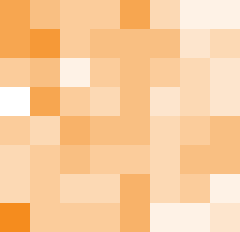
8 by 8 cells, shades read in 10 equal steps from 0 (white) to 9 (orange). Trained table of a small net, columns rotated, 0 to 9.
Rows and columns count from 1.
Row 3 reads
4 5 1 4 5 4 3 2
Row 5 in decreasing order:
6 5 5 5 4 4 3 3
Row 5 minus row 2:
-3 -5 2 0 0 -2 2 2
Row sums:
32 39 28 26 35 33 27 31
